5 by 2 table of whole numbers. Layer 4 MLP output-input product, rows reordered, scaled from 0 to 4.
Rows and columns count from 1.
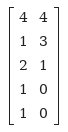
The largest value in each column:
4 4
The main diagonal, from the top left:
4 3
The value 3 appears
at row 2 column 2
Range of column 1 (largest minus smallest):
3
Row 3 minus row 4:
1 1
